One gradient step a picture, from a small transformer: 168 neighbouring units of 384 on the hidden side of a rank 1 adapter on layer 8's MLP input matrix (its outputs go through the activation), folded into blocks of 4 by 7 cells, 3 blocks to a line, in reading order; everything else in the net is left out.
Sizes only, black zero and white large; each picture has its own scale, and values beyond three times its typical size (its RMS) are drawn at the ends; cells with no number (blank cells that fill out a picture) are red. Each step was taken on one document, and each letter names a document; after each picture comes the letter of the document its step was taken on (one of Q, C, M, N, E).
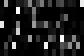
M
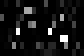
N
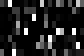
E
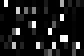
N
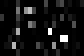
N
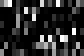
E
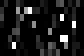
N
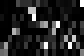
M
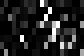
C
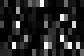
M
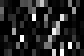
C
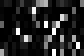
M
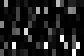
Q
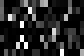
C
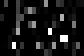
N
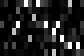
M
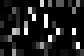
E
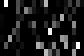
N
